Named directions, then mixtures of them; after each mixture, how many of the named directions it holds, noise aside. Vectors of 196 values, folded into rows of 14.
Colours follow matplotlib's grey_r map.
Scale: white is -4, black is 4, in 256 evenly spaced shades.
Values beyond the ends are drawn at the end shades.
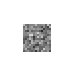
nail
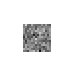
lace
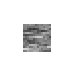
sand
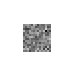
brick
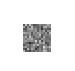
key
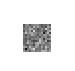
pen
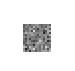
one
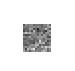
three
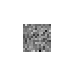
two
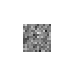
three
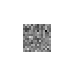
three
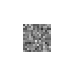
one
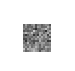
three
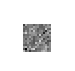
two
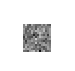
one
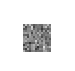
one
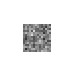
two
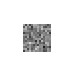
one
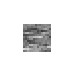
one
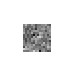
two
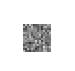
one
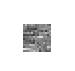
two
